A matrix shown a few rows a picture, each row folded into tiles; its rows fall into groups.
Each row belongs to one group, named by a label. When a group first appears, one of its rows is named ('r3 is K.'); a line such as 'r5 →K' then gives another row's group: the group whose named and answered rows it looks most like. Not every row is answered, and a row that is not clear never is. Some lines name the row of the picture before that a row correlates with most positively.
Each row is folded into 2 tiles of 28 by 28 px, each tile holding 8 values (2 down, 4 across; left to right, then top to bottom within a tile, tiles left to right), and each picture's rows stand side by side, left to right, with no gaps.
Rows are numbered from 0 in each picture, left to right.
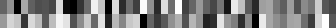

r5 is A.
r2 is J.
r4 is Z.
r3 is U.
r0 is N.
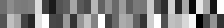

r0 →A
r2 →A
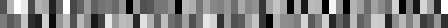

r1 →U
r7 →J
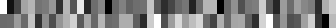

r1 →N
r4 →A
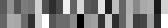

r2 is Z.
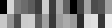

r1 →N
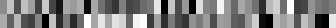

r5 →U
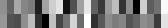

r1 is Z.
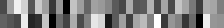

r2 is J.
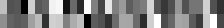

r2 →A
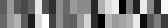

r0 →A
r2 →J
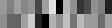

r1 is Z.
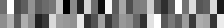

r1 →J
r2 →A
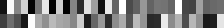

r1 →J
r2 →U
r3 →U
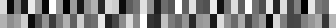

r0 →J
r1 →J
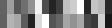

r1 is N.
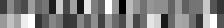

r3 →A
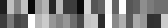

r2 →U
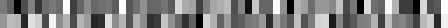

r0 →N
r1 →U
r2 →U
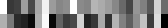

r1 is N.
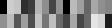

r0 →Z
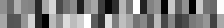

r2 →N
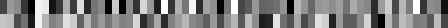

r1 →N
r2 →J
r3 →N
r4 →U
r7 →N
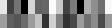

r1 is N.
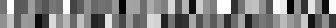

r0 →U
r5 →J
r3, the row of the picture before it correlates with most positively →1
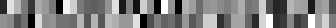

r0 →Z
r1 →Z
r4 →A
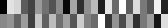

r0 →Z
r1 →J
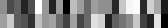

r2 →N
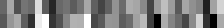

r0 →A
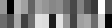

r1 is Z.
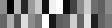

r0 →J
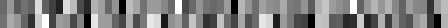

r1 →Z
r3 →U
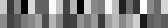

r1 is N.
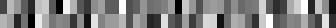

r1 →Z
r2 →U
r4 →A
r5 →N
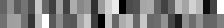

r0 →A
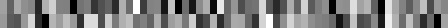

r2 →N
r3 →J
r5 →N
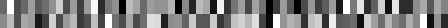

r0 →U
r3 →J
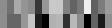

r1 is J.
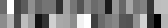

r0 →U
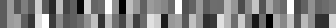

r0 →A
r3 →U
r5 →U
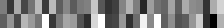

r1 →A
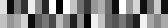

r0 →J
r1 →Z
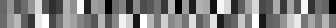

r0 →A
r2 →N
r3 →J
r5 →N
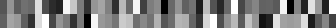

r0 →A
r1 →Z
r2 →N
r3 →A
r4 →U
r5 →J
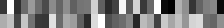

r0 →U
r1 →A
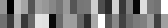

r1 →A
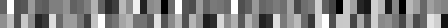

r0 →U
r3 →U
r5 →A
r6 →Z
